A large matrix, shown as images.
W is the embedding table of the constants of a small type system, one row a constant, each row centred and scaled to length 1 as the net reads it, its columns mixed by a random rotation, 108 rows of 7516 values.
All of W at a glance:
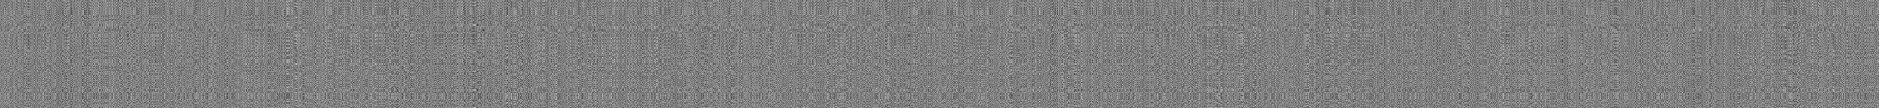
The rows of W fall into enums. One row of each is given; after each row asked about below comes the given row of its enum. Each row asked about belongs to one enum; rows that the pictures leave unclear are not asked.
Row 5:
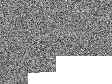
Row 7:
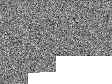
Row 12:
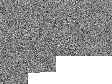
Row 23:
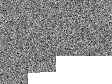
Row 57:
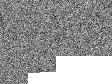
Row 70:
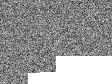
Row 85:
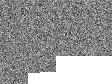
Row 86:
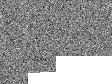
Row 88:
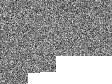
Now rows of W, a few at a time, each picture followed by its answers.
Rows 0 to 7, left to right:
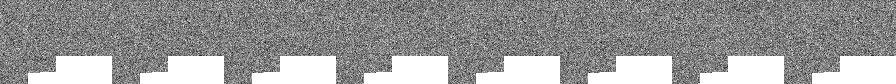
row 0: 86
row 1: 7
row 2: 5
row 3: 88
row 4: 7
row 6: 88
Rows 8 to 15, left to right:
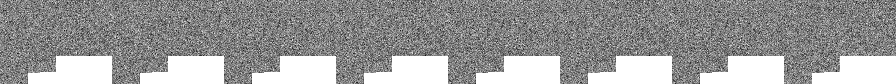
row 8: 23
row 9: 7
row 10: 12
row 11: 23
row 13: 23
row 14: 12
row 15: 70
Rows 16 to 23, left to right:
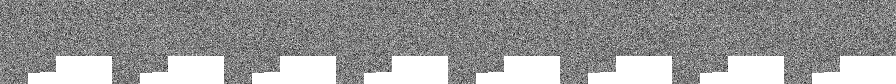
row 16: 85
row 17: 88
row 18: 12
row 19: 70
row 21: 23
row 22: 88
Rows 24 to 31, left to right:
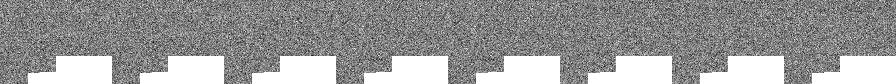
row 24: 5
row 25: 5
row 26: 7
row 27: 86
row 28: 86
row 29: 70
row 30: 70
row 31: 88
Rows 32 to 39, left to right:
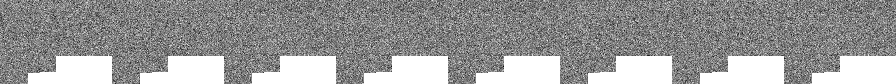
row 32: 57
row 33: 12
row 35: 88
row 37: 7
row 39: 88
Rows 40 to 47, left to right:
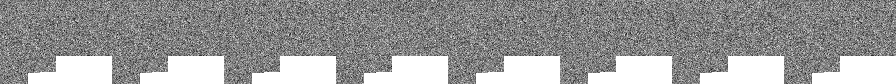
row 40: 7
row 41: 7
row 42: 85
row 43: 88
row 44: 7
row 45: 85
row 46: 57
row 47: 7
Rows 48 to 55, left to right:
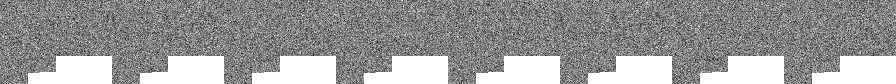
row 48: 7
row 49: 57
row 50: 23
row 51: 5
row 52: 85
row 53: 57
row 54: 86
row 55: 23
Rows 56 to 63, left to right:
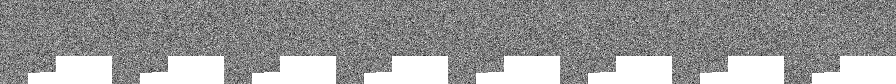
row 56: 70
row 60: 23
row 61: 7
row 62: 23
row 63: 88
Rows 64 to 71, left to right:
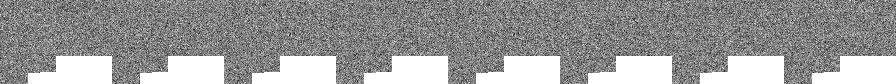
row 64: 88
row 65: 12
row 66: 85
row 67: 70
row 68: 85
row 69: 7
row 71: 5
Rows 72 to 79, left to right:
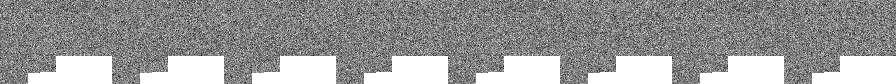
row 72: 88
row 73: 23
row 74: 23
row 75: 85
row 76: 88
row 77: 57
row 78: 88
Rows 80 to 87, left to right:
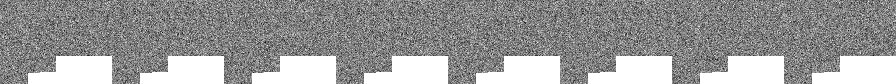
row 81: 85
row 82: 5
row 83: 85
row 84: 7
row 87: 23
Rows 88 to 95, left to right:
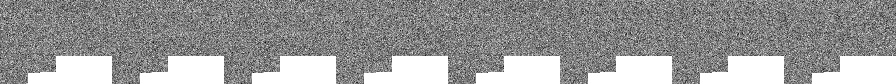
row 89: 5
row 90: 5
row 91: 23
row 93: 85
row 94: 85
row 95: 57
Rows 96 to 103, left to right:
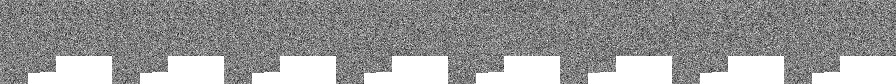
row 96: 85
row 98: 85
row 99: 12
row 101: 23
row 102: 57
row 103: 85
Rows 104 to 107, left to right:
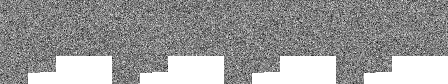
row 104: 23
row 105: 88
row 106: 7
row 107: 5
